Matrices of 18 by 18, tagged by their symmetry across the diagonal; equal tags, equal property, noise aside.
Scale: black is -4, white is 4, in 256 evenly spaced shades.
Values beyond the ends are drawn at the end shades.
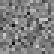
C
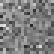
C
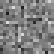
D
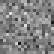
C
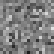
D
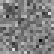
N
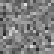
C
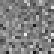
D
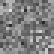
N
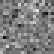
C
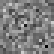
N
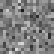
C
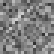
N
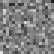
D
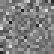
N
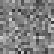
D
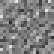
N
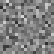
D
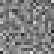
D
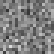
C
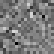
N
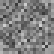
N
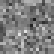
D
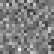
C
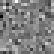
D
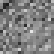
N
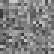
D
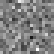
C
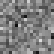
N
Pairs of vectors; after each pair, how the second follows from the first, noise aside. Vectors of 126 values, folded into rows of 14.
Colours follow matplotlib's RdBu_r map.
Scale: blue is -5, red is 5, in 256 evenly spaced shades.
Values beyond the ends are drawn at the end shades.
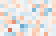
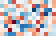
scaled up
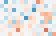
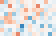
reversed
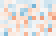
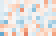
wrapped around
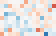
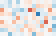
wrapped around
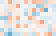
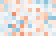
reversed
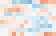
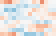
reversed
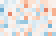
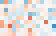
reversed
